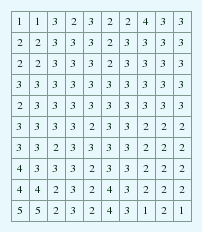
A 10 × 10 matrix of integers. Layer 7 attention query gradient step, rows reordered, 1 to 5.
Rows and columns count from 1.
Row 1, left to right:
1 1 3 2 3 2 2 4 3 3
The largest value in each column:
5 5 3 3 3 4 3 4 3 3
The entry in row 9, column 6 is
4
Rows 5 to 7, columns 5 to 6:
3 3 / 2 3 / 3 3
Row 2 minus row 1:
1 1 0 1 0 0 1 -1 0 0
